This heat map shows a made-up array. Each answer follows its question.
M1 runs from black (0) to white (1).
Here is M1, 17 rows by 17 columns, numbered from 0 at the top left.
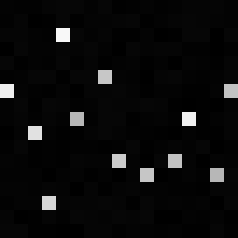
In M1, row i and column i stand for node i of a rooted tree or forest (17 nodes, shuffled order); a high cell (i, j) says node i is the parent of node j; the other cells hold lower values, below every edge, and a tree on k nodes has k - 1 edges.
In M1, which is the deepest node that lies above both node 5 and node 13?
8
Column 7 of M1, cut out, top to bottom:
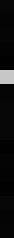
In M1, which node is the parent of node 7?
5
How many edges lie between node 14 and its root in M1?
0
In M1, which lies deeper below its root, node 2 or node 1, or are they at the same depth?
node 2
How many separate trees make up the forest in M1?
5
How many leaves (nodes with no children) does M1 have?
9
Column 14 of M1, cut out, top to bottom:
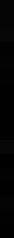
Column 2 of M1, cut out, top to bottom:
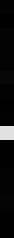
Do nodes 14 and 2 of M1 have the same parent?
no
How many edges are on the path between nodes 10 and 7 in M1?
5
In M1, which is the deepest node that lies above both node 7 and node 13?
8
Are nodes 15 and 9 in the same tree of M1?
no
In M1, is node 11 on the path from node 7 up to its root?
yes
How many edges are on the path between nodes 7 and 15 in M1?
5
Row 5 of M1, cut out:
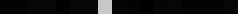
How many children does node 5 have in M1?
1
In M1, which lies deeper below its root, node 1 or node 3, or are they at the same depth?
node 3
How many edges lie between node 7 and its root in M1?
3
